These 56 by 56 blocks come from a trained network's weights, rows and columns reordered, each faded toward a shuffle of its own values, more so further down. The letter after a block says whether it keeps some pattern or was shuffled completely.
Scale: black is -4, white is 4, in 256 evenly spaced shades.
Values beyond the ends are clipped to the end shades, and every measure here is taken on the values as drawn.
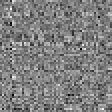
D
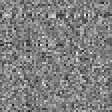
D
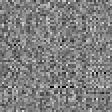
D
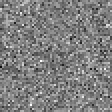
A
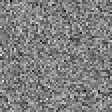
A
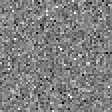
A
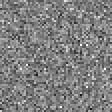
A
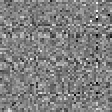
D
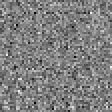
D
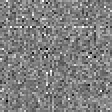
D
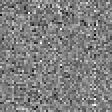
D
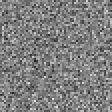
A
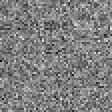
D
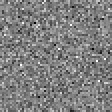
A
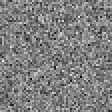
A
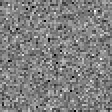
A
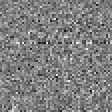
D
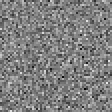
A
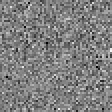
D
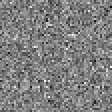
D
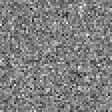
A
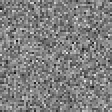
A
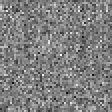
D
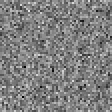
D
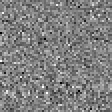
D
